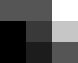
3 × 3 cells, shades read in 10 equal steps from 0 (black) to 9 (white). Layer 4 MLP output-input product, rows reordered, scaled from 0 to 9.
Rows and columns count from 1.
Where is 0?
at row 2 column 1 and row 3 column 1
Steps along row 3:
up up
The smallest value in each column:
0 1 3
